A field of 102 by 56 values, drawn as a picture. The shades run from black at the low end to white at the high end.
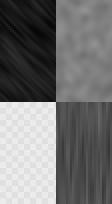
The table splits into 2 rows of 2 panels. Panel 1,1: very low, slanting down to the right, faint in contrast. Panel 1,2: middling, blotchy, faint in contrast. Panel 2,1: very high, checkered, faint in contrast. Panel 2,2: low, streaked downward, faint in contrast.
